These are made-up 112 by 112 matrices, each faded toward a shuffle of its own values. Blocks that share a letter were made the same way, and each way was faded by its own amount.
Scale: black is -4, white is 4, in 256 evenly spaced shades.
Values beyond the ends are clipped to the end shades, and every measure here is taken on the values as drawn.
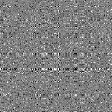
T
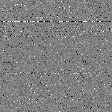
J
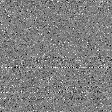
J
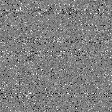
J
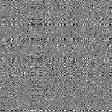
T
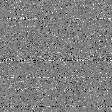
J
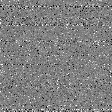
J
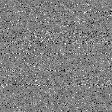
J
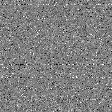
J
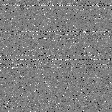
J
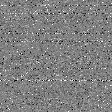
J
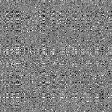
T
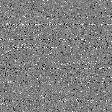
J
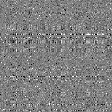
T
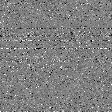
J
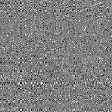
T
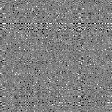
T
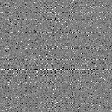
T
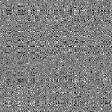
T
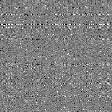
T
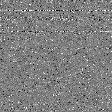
J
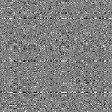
T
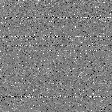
J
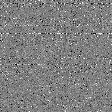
J
